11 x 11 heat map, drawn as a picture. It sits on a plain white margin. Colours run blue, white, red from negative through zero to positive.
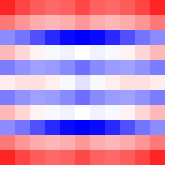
The grain runs across in streaks. On average the colour sits 50% of the way up the scale. No overall slope runs across the table. It mirrors both left to right and top to bottom.
